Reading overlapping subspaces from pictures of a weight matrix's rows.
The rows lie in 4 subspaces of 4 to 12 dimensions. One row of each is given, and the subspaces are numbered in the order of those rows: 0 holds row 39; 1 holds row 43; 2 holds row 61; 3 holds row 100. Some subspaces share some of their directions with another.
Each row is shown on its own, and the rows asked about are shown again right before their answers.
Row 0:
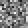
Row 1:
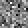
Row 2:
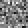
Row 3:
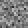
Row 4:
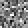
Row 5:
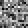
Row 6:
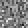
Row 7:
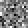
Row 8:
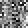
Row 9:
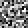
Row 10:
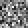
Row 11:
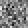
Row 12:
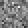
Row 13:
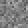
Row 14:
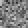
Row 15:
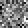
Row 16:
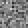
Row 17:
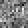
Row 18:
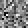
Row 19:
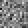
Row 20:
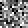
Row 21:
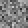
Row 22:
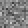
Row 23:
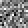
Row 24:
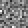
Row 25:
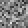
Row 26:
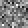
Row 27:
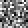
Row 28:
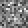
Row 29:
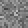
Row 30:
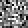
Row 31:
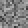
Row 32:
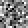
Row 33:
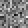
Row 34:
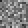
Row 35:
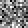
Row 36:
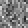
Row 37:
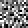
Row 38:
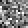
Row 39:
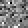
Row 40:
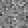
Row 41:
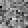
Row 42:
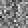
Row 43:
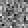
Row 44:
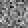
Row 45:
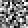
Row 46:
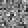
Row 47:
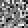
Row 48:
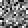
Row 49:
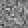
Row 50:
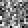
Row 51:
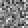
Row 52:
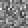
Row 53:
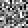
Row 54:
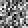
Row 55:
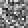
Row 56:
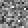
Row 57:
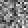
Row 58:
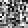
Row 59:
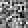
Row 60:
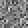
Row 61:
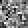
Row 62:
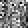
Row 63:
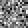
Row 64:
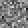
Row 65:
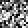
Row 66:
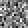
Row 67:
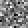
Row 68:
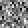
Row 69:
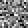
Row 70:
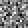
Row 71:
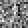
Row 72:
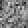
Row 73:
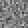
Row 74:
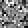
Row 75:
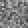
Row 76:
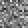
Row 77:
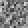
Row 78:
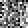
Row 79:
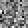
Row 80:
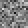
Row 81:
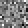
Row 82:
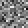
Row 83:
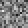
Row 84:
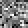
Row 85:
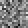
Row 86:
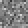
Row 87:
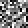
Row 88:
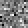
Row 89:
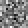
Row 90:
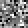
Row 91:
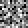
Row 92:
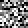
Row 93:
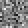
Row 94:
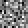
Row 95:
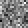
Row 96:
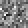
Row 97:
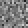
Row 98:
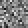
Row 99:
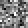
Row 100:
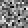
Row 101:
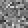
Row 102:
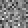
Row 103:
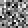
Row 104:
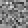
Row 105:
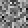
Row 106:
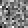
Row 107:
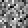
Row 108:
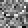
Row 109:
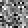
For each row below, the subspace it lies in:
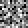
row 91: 0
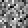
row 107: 2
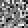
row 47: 3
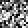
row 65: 0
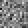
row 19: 0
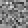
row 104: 2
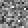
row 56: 3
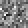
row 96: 0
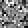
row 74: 2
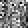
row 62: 1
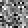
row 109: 2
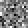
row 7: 2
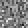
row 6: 0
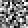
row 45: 2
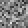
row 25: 2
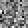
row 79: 0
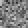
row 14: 2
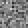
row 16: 2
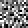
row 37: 3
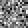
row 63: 2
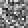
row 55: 2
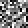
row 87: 3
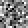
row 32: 2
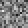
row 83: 0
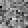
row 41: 2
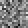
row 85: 0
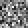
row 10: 3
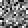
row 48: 2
